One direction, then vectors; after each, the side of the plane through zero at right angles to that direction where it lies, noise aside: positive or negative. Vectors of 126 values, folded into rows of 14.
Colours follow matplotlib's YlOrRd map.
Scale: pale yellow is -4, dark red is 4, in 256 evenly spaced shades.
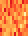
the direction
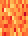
negative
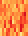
negative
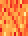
positive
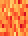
negative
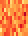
negative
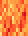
negative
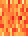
negative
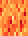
negative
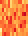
negative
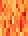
negative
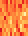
positive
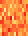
negative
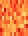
positive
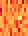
positive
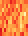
positive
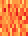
negative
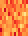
positive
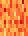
positive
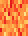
positive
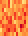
negative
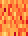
positive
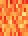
positive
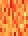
positive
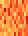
positive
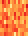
negative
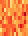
negative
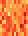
negative
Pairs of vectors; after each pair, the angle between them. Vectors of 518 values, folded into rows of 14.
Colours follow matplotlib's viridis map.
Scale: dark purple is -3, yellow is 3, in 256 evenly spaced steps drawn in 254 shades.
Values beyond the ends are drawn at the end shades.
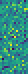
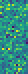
partly aligned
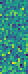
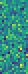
nearly opposite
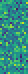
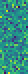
partly aligned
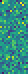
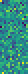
nearly opposite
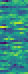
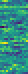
nearly opposite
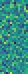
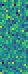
partly aligned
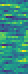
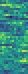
nearly parallel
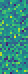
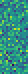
partly aligned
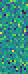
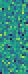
partly opposed
